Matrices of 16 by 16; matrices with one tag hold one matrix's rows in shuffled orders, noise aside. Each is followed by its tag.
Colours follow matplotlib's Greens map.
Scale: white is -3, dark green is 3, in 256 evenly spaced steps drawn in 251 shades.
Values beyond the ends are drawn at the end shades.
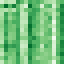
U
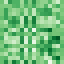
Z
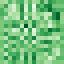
Z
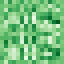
Z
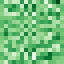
Z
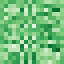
Z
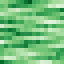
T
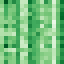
U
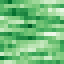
T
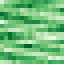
T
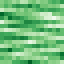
T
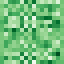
Z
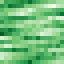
T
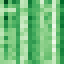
U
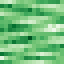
T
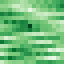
T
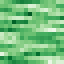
T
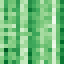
U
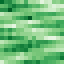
T
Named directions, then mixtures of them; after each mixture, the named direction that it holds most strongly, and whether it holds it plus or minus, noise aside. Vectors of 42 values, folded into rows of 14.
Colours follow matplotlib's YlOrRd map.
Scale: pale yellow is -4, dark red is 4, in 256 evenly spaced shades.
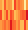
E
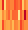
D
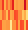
E, minus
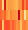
D, minus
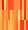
D, plus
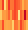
D, plus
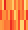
E, plus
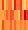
D, plus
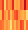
E, minus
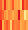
D, minus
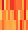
D, plus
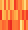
E, plus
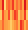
E, minus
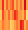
E, minus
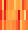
D, minus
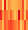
D, minus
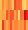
D, plus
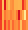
D, minus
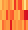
E, plus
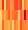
D, plus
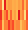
D, minus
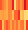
E, minus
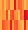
E, plus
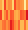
E, plus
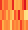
E, minus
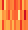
D, plus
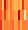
D, minus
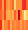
D, minus
